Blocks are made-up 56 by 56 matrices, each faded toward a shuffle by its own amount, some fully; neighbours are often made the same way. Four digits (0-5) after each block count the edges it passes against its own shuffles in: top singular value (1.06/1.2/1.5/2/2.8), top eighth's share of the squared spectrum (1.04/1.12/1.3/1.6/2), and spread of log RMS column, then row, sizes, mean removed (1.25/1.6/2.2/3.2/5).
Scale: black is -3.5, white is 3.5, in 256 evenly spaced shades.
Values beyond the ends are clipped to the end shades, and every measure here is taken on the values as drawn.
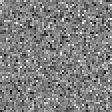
0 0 0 0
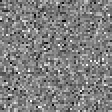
0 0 0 0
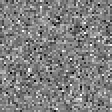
0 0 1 0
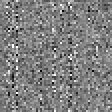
2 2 3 0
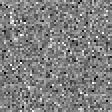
0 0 0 0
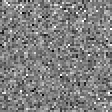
0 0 0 0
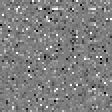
3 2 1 0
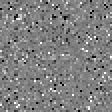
3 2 0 0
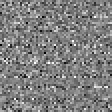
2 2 0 3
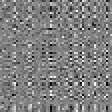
5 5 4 3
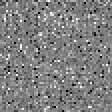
3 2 1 0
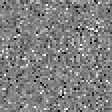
3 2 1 0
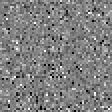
3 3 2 1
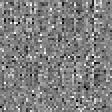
4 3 2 2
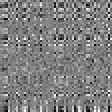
5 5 3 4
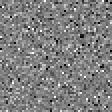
2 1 1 0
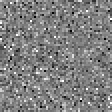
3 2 0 0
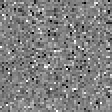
3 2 1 0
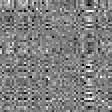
5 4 3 3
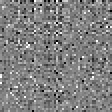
4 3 2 2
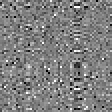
4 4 2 2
